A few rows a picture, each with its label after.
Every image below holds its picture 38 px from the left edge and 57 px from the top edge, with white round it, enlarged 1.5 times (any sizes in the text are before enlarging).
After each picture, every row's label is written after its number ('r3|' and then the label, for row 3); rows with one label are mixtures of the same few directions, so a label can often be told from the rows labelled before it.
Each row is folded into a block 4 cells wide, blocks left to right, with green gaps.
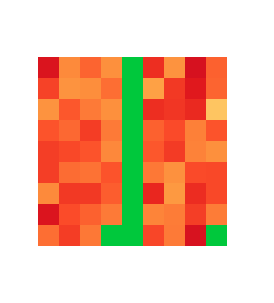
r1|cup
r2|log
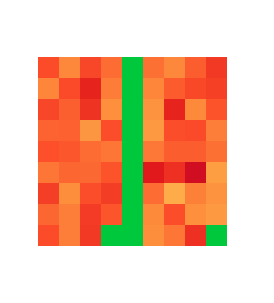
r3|log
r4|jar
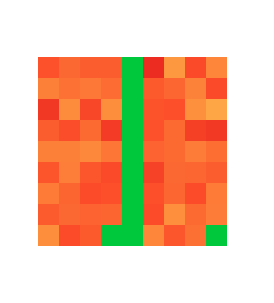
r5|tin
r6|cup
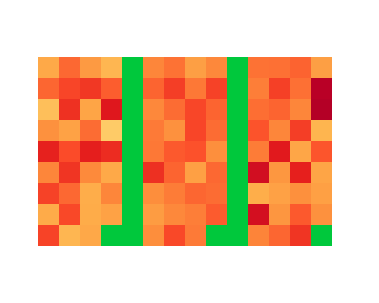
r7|tin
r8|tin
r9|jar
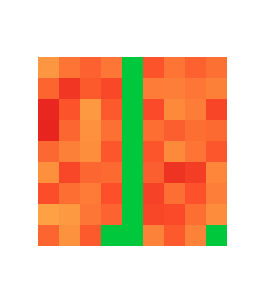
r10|cup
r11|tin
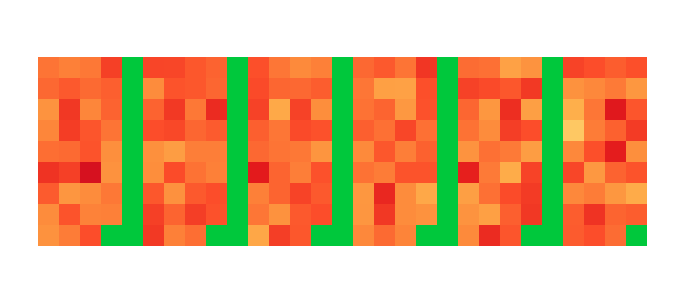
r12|jar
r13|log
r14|tin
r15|log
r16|tin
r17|cup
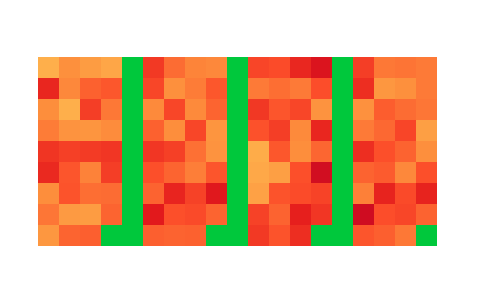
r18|log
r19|cup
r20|tin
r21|cup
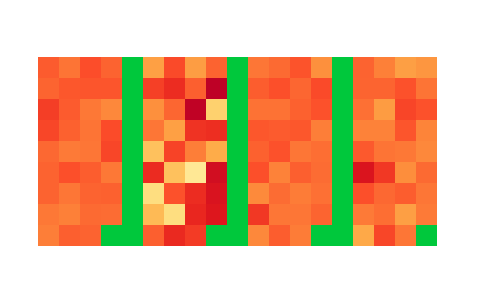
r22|cup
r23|tin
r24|jar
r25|tin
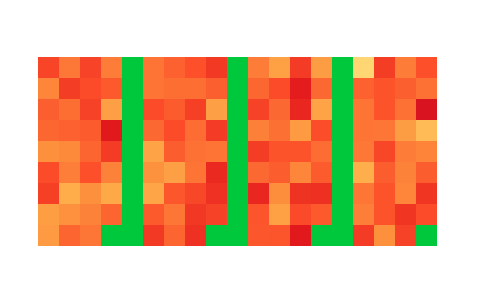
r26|cup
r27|tin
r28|log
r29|cup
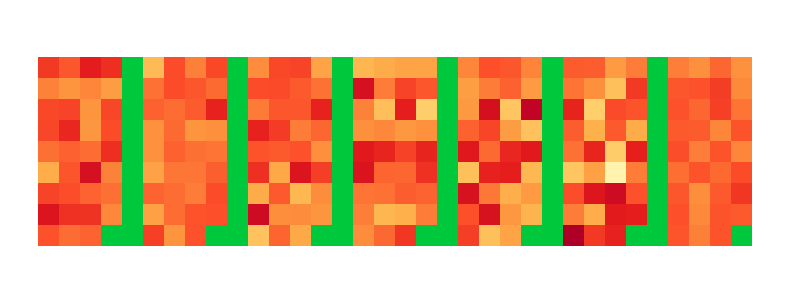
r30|tin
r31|cup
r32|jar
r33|log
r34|tin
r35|jar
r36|log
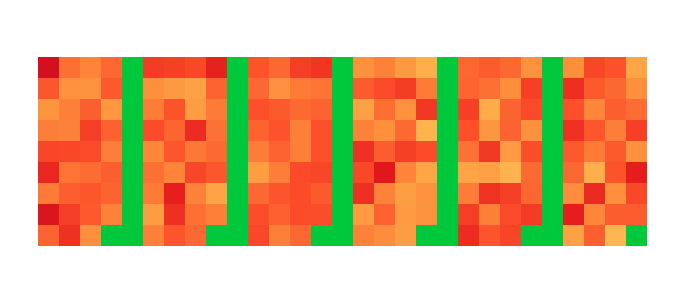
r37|cup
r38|log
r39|tin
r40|tin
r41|jar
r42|jar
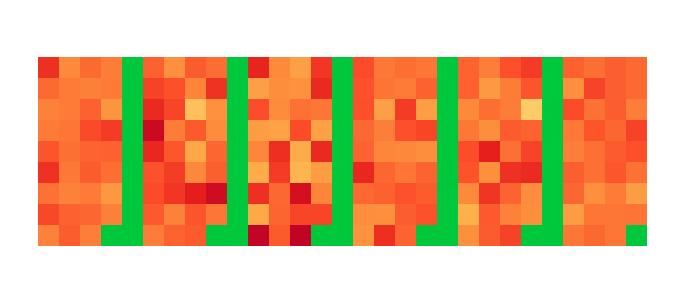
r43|cup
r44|cup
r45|jar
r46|tin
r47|log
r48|cup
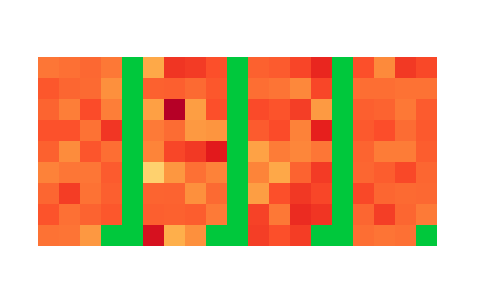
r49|jar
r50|tin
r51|tin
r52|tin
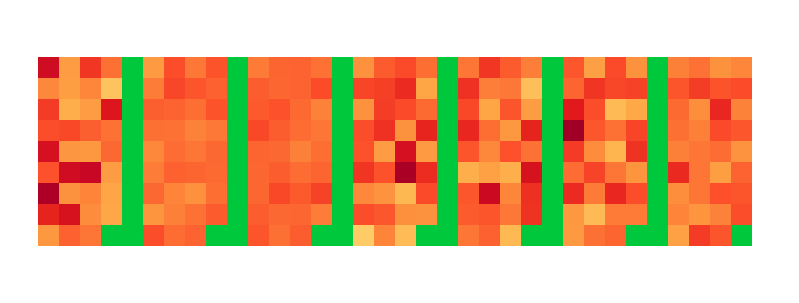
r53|tin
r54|cup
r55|cup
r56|jar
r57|jar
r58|cup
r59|tin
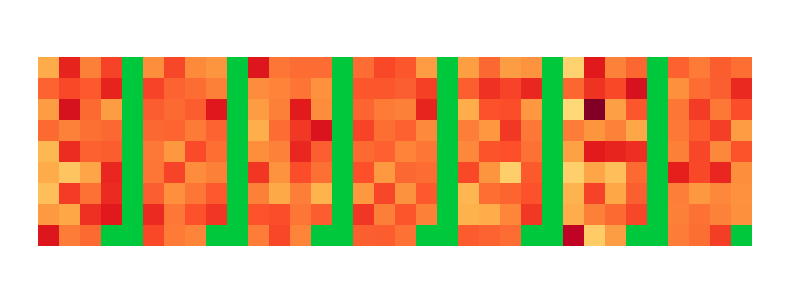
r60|tin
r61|log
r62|cup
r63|jar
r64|tin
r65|tin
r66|jar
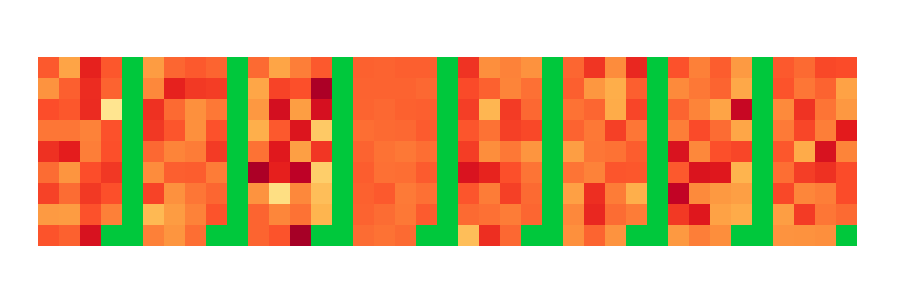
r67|log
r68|cup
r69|jar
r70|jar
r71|tin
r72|log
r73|tin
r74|jar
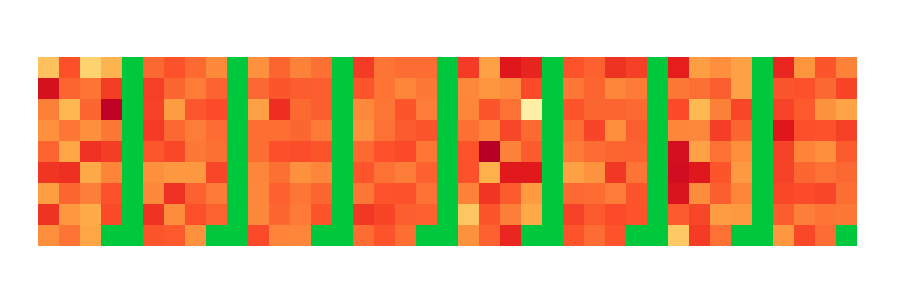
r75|log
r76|jar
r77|tin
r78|cup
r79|log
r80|tin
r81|tin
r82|cup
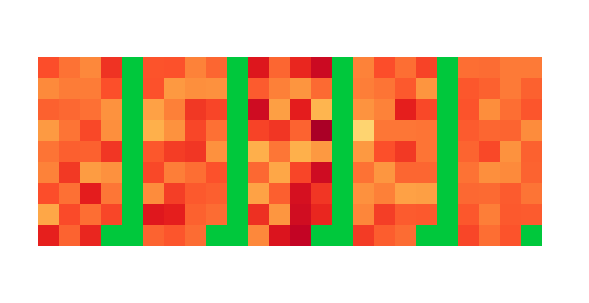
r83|jar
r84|cup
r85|tin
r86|cup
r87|jar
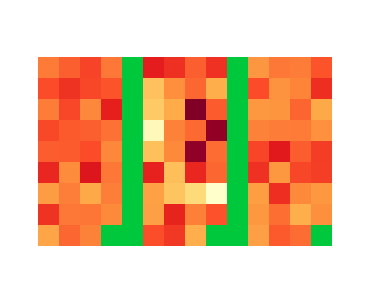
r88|jar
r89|cup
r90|log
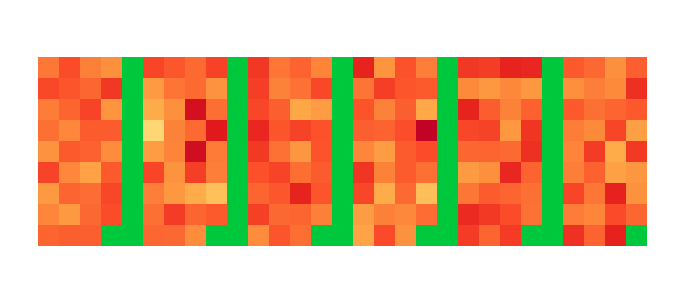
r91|tin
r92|cup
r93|cup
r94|cup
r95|tin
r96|jar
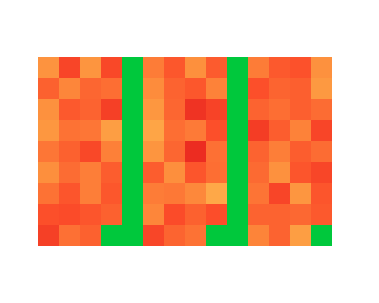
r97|cup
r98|cup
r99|jar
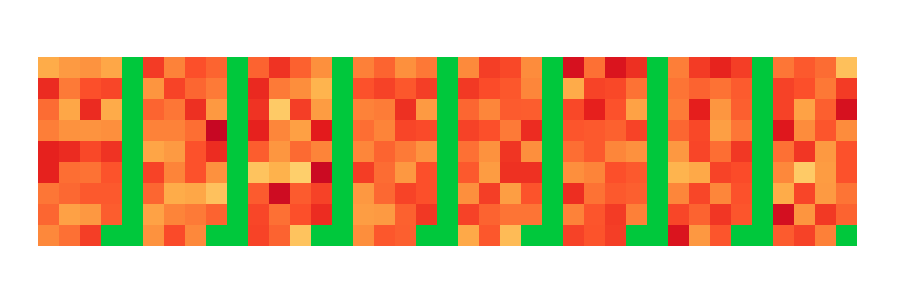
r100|log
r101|cup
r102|jar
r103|tin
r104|jar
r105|log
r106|tin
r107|jar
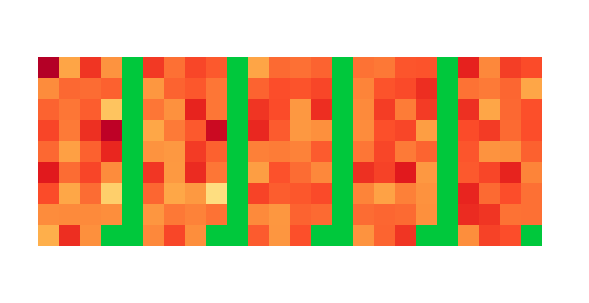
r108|cup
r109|cup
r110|cup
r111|jar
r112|tin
